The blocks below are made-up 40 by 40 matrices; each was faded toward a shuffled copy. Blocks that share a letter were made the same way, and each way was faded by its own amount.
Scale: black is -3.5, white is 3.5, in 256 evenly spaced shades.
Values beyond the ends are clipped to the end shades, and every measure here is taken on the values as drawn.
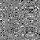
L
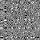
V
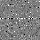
L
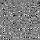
L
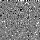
L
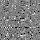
L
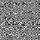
V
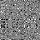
L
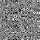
V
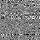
V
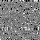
L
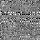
V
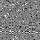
L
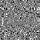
L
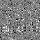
L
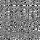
V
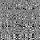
V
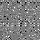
L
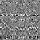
V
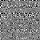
V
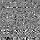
V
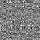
V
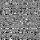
V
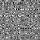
V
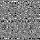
V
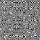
V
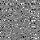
L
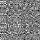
V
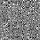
L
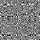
V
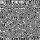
L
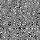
L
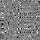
L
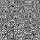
V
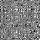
L
